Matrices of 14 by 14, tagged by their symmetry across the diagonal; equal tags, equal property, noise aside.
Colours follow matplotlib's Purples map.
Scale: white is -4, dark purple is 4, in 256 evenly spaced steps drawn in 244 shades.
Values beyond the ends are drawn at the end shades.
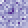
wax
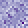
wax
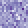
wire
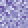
wax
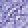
wax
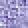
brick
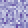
wire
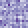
brick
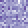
wire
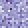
brick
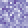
wire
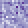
brick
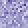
wire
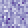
wire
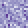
brick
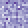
brick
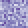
brick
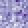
brick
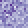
wax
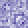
wax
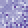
wax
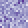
wire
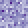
wax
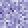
wire
